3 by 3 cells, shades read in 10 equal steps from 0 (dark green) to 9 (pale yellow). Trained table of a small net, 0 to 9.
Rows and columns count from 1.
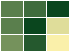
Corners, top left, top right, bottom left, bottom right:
3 0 4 9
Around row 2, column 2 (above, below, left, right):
2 1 3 8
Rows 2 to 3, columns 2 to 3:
0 8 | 1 9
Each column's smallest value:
3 0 0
